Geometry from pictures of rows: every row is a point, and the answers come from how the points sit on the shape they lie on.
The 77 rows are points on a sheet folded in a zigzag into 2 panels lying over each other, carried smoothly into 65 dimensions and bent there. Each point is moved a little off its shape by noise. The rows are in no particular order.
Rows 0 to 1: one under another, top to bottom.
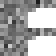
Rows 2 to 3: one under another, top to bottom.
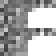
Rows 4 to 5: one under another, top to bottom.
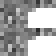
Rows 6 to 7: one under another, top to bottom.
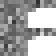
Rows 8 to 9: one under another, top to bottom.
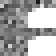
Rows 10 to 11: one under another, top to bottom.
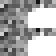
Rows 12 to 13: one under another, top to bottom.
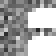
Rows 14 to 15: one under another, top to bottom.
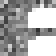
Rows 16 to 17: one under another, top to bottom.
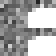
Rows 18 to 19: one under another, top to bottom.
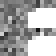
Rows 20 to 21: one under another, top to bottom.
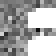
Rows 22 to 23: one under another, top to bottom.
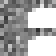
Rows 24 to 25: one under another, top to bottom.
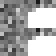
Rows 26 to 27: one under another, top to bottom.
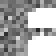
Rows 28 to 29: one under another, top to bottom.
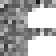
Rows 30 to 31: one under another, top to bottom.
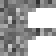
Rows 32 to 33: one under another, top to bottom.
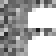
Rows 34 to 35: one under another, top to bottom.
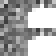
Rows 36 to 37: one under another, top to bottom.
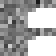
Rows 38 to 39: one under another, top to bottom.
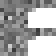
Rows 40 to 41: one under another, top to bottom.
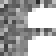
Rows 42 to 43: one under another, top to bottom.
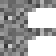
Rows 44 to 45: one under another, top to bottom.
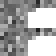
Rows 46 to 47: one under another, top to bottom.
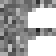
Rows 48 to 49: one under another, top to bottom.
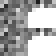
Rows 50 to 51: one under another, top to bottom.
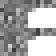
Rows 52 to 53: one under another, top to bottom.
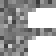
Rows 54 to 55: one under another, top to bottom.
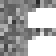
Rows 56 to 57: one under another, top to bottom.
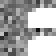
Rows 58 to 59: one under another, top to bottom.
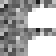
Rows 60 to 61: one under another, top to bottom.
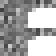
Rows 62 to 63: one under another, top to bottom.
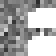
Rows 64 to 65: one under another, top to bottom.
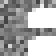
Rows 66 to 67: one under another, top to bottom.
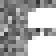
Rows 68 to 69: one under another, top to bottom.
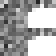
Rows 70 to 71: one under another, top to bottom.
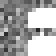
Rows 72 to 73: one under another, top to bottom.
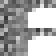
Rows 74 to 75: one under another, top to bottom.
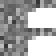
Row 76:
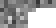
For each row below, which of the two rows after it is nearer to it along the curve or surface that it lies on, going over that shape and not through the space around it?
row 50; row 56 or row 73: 73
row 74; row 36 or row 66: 36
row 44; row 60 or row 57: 57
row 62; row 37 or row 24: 37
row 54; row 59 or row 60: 59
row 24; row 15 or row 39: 15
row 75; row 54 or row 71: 71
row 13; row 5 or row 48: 48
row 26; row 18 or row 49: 18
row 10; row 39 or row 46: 46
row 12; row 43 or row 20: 43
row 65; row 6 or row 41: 41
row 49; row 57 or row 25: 57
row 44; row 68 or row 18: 18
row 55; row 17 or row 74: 74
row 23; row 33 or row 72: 33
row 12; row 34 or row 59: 34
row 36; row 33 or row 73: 33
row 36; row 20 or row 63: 20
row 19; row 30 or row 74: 74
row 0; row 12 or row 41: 12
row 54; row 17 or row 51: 51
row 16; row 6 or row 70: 6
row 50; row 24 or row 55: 24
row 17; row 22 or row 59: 59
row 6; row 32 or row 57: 57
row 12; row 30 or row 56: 56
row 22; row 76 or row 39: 39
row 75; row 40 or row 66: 66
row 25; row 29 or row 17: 29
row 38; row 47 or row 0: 47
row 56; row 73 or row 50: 73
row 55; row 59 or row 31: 31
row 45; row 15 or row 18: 15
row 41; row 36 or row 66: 66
